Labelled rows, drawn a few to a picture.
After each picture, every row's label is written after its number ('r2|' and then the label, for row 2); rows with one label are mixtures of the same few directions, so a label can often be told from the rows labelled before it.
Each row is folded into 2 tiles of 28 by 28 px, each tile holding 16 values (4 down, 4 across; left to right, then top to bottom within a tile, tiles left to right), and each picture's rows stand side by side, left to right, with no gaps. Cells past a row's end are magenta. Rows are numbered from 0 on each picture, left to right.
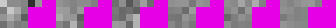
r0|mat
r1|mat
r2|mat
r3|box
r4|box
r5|box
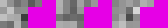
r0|mat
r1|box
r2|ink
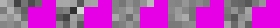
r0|mat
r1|box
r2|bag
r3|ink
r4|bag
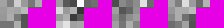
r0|mat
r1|box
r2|mat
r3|mat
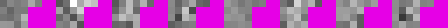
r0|mat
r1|mat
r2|box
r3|ink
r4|mat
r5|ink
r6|mat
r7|ink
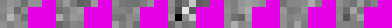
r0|ink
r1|box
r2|bag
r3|ink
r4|ink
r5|mat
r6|ink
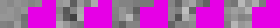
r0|mat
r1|ink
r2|ink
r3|ink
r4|ink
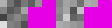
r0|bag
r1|ink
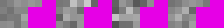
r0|mat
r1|box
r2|box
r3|box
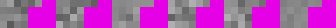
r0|ink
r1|bag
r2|ink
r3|box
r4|mat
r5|bag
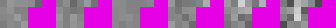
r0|bag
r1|mat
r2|ink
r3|bag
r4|mat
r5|ink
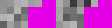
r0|bag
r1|box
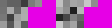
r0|bag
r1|box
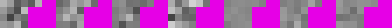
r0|box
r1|box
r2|ink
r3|box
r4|bag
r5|mat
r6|box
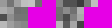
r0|box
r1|bag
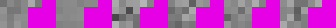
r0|mat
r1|box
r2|box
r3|box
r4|box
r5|ink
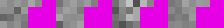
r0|box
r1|bag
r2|box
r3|mat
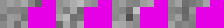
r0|bag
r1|bag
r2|ink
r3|ink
